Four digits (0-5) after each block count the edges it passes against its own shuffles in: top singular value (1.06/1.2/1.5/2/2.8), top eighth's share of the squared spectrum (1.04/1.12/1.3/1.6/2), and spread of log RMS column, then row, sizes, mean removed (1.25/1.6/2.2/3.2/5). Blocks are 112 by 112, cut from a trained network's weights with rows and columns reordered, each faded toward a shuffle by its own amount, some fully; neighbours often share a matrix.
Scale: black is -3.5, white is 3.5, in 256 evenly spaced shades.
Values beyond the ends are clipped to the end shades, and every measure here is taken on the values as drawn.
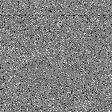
1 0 0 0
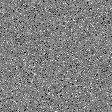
0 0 0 0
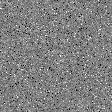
0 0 0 0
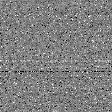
3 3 1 1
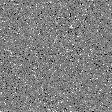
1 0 0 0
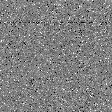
2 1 0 1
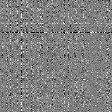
4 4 3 2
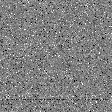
2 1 0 0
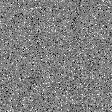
1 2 0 1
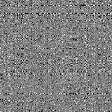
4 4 2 3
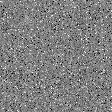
1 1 0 0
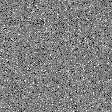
2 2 0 1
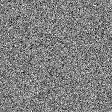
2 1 0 0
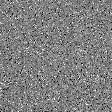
1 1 0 1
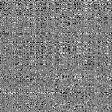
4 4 2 4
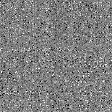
3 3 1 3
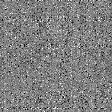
3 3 1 2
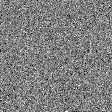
2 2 0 0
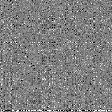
4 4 2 2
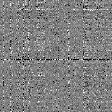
4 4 3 2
